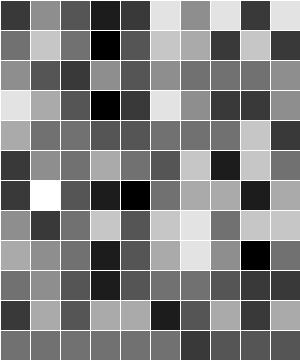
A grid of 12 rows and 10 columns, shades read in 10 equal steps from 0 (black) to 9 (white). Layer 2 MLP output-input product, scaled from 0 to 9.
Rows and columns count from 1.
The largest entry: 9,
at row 7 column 2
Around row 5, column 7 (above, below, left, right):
5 7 4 4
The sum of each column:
50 61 41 35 36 61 62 48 44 54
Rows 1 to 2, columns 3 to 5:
3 1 2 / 4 0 3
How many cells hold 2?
18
